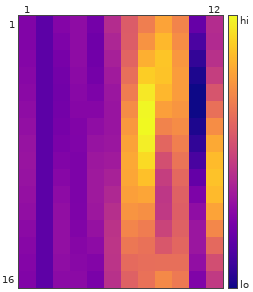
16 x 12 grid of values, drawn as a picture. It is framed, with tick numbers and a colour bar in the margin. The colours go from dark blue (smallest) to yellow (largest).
Seam: vertical, 50% of the way across, the left part calmer. Grain: streaks running down. Ninth with the highest average: centre.
